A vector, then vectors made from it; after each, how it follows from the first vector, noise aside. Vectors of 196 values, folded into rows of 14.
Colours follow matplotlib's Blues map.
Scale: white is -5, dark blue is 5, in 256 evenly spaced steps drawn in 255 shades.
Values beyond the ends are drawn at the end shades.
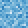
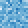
wrapped around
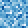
scaled up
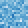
wrapped around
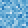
copied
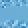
partly zeroed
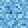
negated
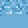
partly zeroed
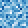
scaled up
